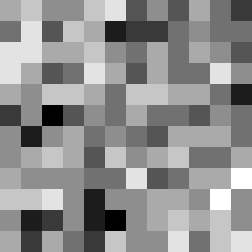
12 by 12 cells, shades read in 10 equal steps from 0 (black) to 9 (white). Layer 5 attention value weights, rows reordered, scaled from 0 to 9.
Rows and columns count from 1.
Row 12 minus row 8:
1 -4 -1 -2 -1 0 0 -1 1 0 3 2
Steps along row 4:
down down up up down down up down same up down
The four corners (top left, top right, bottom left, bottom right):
6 2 6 8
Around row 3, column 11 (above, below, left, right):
4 8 6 3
